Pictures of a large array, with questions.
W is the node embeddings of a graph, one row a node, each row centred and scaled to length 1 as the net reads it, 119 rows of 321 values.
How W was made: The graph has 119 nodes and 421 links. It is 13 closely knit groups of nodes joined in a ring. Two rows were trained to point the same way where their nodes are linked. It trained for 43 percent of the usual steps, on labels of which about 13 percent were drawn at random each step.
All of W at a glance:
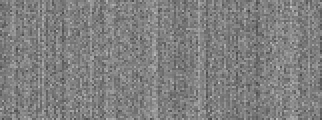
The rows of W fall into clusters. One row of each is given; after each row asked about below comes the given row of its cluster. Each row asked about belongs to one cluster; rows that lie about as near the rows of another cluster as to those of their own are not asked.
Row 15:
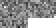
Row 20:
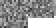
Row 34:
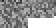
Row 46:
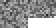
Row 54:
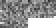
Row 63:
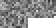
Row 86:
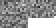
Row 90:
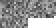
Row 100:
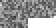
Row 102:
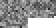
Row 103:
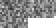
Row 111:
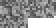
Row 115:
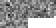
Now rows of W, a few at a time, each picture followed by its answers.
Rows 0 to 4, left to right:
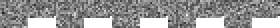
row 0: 102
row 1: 100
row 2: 86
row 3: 54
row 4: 86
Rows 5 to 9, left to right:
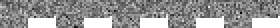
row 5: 90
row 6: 86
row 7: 63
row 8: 86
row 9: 20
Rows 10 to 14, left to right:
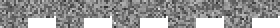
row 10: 103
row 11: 103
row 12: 46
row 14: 63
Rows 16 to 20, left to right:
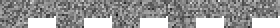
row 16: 90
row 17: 100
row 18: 102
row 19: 103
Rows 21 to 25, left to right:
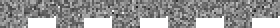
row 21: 115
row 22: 34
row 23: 86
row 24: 102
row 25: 20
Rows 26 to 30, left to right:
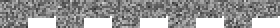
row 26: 20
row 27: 90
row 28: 102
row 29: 115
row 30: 54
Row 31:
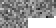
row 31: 34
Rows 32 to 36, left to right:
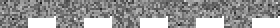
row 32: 86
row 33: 34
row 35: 102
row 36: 115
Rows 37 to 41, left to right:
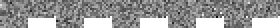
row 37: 63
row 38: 100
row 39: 115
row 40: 46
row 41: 54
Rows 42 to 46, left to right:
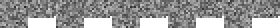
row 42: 115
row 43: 90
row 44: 63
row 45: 20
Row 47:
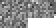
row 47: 15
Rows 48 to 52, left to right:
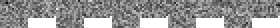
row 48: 90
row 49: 100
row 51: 46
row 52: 111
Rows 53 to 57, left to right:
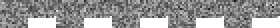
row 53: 63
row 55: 111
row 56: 54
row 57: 86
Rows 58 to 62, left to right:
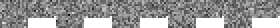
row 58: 90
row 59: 86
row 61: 46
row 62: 34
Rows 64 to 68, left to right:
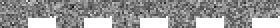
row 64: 86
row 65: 20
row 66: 20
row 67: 20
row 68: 34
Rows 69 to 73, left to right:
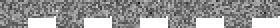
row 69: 54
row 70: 100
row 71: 103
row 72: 90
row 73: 86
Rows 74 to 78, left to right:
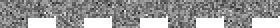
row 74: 90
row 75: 46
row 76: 102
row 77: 100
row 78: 15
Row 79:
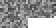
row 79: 115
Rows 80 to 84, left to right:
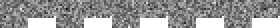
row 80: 103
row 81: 100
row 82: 34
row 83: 63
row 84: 102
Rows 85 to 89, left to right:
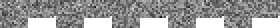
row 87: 103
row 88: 46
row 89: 63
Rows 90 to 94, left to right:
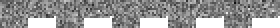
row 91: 54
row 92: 20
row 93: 54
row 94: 111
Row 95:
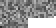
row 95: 54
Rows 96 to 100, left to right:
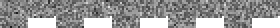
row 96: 102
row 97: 86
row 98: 111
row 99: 115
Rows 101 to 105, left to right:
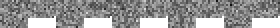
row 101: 15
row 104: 103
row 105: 102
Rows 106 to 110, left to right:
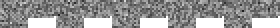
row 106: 54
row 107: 34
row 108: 46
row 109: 115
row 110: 111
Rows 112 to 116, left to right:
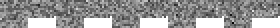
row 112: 115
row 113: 63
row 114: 102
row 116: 102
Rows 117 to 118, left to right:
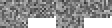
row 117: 46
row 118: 63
